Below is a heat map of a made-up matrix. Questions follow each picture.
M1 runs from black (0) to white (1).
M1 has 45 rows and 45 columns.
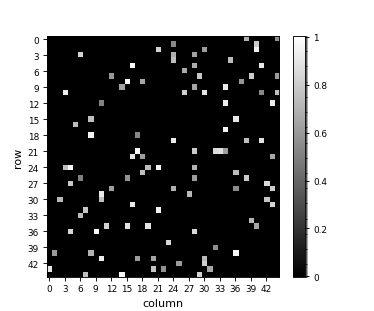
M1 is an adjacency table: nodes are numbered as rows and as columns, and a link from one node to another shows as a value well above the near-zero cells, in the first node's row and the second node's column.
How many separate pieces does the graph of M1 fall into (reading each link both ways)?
2
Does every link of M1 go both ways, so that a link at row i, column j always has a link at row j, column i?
no
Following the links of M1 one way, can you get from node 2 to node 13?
no
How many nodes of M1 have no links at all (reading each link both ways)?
1
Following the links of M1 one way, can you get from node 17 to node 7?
yes
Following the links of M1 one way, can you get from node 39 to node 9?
yes
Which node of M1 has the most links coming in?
node 28
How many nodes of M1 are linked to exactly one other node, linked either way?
3
